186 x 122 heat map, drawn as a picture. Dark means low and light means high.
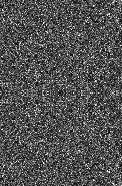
It is mirror symmetric from top to bottom. No regular stripes run through it. There is no overall slope. The texture is fine-grained noise. No row or column stands out. On average the colour sits 30% of the way up the scale. No seam splits the table.
